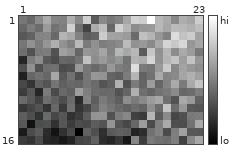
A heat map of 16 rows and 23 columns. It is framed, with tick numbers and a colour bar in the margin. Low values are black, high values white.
There is an overall slope up to the top right. Fine speckle covers the field. The bottom left is the ninth with the lowest average. The top right is the ninth with the highest average.
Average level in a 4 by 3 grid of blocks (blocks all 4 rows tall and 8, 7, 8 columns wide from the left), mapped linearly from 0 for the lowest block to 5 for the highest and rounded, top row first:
345 / 244 / 123 / 012
